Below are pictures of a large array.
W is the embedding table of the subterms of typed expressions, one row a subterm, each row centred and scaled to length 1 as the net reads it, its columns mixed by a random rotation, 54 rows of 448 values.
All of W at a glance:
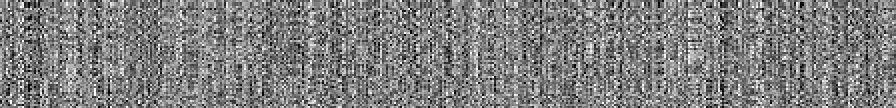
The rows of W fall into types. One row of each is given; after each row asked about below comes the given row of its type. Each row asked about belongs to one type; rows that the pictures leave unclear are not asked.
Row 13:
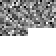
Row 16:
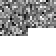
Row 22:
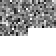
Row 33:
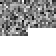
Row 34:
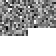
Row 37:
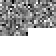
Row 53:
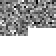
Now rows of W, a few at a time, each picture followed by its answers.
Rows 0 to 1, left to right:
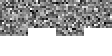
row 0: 34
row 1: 33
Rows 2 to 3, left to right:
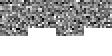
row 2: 33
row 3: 53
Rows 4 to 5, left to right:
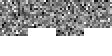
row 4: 16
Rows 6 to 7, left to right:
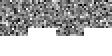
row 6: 22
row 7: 37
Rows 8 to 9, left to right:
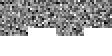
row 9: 33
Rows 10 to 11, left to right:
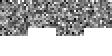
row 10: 22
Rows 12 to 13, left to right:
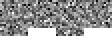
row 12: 37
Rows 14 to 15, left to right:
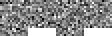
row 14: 33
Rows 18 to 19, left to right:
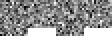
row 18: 13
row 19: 22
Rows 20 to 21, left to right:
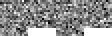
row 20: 33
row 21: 37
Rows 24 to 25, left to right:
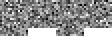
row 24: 34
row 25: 37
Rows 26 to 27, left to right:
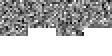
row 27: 37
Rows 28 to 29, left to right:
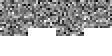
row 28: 37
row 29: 37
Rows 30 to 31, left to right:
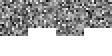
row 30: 16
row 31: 34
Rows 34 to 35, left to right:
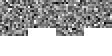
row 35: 33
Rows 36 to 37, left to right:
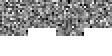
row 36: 34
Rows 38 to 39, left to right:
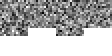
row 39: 13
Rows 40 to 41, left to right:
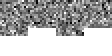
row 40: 53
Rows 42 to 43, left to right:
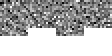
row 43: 53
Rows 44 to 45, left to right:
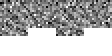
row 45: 13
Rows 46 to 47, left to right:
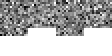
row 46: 13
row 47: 33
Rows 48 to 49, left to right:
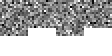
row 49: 53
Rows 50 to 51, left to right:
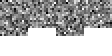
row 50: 22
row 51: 22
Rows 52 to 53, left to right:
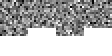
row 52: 13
